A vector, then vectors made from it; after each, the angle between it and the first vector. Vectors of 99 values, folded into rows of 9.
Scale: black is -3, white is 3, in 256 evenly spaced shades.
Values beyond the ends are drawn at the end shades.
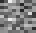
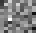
partly aligned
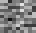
nearly opposite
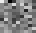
partly opposed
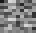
nearly parallel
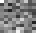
orthogonal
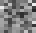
partly opposed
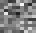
partly opposed
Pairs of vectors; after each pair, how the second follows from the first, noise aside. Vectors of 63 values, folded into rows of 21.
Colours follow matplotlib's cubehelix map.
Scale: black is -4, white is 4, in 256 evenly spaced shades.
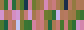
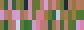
copied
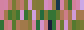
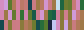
sign-scrambled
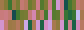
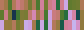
sign-scrambled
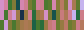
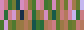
copied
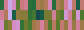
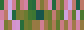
copied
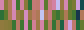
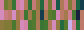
sign-scrambled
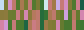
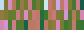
copied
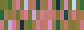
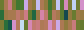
sign-scrambled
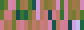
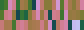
copied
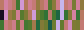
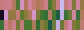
copied
